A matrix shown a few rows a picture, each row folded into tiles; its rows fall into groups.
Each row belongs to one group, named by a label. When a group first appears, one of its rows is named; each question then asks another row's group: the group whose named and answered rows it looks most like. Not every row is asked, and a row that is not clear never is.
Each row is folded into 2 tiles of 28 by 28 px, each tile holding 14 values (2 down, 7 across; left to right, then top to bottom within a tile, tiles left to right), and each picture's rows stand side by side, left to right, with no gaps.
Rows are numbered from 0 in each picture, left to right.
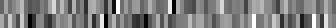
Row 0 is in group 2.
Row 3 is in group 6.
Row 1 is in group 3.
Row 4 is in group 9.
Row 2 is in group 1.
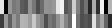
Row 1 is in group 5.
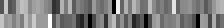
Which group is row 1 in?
1
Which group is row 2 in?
1
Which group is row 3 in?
2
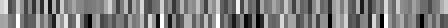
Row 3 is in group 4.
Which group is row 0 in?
5
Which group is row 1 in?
2
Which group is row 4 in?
1
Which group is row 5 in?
3
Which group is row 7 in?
2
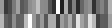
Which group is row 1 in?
6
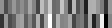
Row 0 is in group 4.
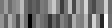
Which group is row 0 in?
2
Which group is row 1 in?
4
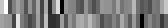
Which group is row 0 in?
5
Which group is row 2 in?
2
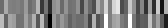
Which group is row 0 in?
3
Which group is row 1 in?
4
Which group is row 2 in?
5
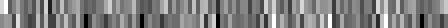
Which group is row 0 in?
5
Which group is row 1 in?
2
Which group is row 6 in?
4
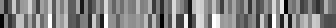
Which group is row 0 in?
4
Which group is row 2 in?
3
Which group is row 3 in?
9
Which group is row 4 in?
4
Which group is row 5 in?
6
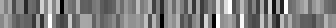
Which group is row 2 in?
3
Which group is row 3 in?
4
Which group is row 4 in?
5
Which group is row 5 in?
1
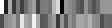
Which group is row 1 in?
6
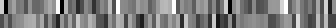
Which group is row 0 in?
6
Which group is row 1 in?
6
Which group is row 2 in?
2
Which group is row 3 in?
5
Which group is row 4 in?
6
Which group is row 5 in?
5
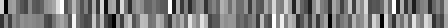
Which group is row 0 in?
6
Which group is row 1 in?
5
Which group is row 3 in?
6
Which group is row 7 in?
6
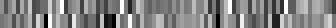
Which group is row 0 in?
4
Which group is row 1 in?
5
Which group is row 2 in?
9
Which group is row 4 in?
5
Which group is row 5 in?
1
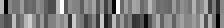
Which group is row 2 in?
1
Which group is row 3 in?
3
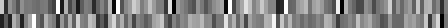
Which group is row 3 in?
6
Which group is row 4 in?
1
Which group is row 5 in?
1
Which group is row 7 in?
3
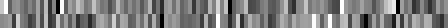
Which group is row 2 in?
3
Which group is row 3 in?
4
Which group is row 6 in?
2
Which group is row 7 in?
6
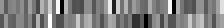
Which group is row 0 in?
4
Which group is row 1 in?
6
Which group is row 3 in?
6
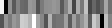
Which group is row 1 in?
4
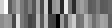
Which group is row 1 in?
9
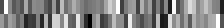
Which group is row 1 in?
2
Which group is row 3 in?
1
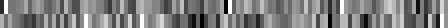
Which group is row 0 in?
1
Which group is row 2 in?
9
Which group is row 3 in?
1
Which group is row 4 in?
1
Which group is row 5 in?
3
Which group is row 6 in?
2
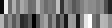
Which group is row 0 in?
1
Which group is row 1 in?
9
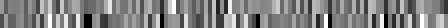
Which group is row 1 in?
2
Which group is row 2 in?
3
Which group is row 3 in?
5
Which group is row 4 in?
2
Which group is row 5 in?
3
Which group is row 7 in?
9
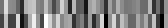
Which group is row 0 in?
9
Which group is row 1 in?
3
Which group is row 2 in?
3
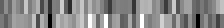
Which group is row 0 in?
3
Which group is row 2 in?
9
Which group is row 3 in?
2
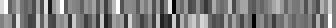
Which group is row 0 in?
5
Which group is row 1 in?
5
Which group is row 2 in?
5
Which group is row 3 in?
6
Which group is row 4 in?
2
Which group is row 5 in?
4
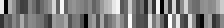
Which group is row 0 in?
6
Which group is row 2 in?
5
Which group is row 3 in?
2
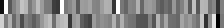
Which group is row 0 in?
1
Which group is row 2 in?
1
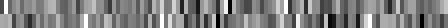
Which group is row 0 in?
2
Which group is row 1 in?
9
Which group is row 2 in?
4
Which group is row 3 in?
3
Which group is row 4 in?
6
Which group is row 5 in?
5
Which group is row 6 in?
9
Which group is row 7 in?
2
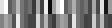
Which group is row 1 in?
5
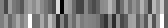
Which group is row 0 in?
9
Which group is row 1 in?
6
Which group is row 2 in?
4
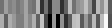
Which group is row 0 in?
3
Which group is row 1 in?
4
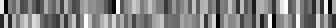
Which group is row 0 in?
6
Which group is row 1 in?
9
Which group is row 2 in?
1
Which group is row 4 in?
3
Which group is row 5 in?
5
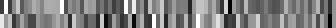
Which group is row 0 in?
2
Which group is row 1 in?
5
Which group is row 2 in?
1
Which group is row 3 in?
9
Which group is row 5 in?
3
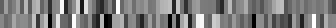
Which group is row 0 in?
3
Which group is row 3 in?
9
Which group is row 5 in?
9
